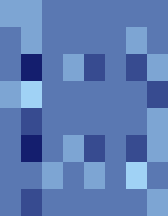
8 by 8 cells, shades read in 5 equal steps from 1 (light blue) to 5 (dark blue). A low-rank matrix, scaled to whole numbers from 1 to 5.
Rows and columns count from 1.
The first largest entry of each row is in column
3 1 2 8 2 2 1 2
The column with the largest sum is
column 2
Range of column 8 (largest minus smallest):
2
